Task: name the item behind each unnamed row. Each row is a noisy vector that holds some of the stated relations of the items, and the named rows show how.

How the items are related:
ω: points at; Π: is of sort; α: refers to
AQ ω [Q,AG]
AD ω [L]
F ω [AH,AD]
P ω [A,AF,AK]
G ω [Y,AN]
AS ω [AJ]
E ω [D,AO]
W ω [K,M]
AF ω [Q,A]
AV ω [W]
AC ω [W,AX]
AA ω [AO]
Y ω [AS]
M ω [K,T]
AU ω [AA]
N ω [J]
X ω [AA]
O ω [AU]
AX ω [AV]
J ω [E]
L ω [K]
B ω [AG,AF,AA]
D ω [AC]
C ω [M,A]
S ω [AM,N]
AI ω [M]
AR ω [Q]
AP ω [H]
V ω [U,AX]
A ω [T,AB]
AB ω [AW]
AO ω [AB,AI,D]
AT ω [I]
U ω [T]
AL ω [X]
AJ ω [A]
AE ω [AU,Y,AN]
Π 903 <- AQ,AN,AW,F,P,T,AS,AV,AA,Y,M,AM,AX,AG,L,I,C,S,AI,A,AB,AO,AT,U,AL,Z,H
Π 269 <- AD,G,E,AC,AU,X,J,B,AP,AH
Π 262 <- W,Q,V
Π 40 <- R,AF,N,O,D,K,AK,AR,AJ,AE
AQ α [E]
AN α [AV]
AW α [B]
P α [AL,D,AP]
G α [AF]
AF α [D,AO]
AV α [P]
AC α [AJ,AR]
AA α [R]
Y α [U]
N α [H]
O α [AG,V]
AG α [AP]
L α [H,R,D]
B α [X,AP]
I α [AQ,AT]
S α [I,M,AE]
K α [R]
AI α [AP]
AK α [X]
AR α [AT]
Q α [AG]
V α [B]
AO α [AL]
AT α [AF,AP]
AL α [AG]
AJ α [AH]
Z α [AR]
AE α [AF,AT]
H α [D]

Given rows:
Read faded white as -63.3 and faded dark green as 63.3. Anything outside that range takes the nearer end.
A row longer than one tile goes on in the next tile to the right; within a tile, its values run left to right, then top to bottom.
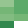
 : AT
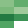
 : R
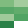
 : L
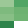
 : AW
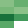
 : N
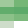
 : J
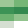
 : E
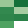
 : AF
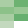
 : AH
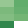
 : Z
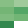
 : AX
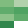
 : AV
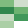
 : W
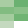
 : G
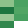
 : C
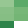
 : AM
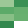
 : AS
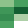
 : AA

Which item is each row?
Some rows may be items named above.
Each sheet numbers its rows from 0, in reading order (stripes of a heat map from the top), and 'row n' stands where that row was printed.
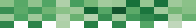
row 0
U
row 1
T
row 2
Q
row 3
M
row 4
A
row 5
AJ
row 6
AD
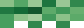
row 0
AO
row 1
A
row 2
P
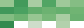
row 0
AB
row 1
B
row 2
V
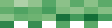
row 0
AV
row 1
AL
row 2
AE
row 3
O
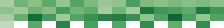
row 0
AH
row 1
O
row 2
T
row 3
K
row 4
AR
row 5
AI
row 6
D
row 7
AI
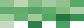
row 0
AC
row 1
L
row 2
AK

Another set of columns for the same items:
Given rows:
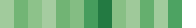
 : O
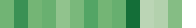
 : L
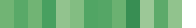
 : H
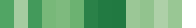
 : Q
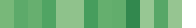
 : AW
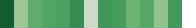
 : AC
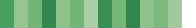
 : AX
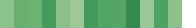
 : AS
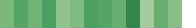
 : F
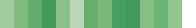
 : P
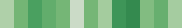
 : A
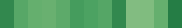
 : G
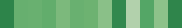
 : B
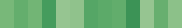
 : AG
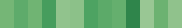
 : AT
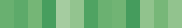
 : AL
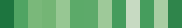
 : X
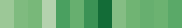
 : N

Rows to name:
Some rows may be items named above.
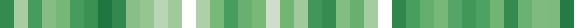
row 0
V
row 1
A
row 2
AD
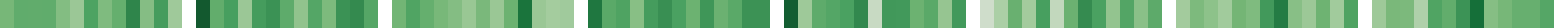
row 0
AB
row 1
E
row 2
AI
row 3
J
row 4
AC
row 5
AJ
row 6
O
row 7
N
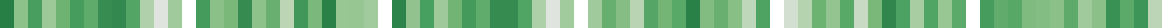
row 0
W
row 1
AV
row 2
W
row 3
K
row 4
AF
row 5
AO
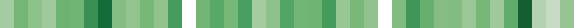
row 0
AE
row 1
AL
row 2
M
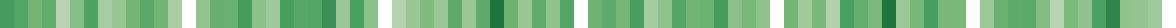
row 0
AA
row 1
AS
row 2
AR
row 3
AL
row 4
D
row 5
C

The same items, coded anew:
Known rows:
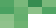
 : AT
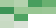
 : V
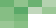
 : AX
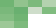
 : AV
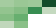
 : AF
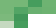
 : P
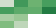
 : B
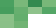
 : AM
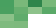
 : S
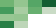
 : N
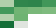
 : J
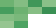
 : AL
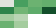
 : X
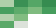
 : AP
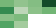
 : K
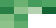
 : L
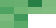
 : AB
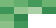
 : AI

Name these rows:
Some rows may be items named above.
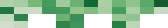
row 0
W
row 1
AO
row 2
N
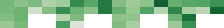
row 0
AV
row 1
AD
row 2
AR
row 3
M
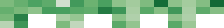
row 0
C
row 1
B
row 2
O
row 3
O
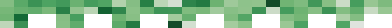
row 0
A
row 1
L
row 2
AA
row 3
E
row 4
AJ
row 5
AL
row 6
AC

